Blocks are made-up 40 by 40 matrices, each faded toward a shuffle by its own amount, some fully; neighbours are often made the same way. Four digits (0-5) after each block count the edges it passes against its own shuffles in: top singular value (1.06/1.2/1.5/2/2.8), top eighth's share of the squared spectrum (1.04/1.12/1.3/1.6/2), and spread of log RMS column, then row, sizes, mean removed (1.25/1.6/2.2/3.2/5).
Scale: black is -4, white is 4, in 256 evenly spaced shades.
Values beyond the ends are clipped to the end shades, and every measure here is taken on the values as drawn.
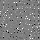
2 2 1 0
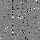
3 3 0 0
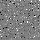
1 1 0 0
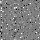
3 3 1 0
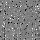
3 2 1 0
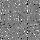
3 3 1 0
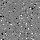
2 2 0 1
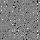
3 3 1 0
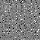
3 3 2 1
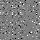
3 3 1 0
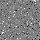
2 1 0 0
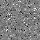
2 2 1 1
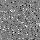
2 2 0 1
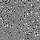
2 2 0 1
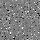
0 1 0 0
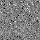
2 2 0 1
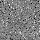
0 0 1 0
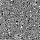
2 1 0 0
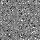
0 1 0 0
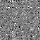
3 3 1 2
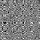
4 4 2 2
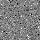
1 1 0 0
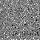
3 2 0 1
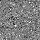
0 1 0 0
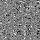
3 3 1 1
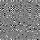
4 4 2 2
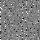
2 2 2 0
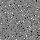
0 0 0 0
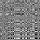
4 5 3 3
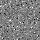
0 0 0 0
